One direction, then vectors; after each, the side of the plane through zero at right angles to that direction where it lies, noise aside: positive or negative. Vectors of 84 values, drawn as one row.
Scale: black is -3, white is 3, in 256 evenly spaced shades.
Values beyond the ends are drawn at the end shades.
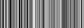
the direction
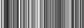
negative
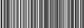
negative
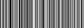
positive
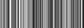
negative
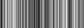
negative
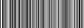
positive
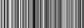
negative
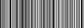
positive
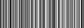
positive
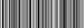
positive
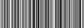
negative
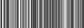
negative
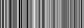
positive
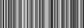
positive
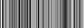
positive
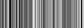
positive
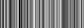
positive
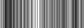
positive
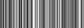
positive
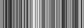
positive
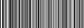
positive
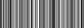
positive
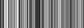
positive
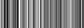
negative
